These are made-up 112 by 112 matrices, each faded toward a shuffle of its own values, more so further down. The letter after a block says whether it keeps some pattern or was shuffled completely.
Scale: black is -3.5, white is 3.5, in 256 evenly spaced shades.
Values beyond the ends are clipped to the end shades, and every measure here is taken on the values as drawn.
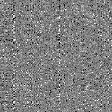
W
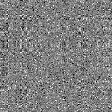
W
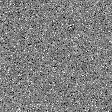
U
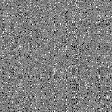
W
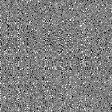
W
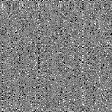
W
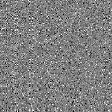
W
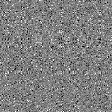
W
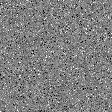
U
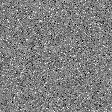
U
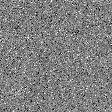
U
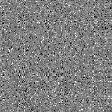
W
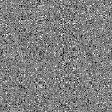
W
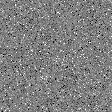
U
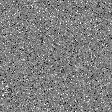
U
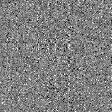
W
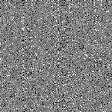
W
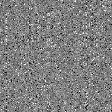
W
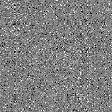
W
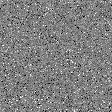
U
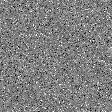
U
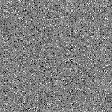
W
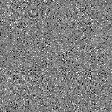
W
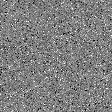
U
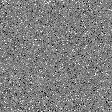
U
